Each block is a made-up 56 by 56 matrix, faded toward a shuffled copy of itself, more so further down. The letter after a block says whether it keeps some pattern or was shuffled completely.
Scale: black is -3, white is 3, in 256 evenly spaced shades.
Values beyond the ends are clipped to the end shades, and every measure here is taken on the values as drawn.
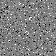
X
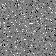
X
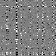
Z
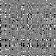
Z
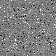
X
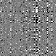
Z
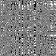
Z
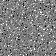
X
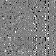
Z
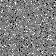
X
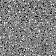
X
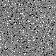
X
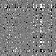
Z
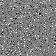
X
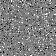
X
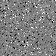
X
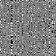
Z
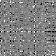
Z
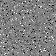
X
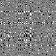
Z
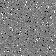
X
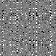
Z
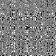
Z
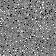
X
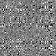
Z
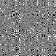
Z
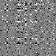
Z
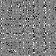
Z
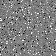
X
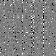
Z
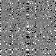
Z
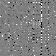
Z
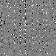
Z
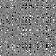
Z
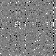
Z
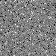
X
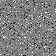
X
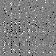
Z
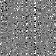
Z
